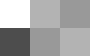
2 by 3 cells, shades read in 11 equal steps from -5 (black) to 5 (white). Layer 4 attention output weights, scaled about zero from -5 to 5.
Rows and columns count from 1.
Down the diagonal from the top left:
5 1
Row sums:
8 1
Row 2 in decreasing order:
2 1 -2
